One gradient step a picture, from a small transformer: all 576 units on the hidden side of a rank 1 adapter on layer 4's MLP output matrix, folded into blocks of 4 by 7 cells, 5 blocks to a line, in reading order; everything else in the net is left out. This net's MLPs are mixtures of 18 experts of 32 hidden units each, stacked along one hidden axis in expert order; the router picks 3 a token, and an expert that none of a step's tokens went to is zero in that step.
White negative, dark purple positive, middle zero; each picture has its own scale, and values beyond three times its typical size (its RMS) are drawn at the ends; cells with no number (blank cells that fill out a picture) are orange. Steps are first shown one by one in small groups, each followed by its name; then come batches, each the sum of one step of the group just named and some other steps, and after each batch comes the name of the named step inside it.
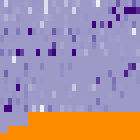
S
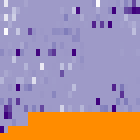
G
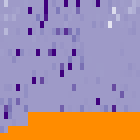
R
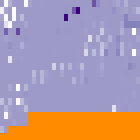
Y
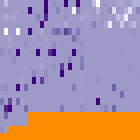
R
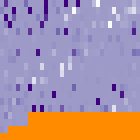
R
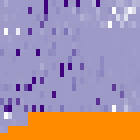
R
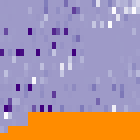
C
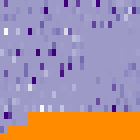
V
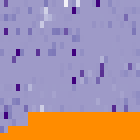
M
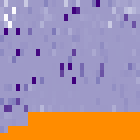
M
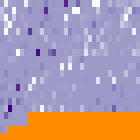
V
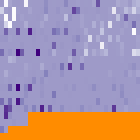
C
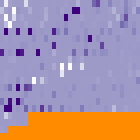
C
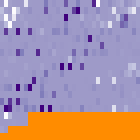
C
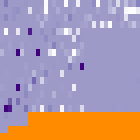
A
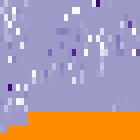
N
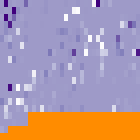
N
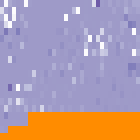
N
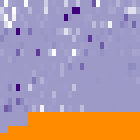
A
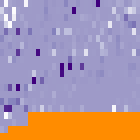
N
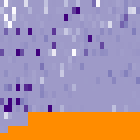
A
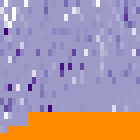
N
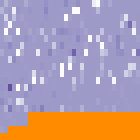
N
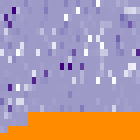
N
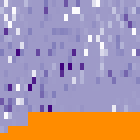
N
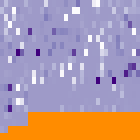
N
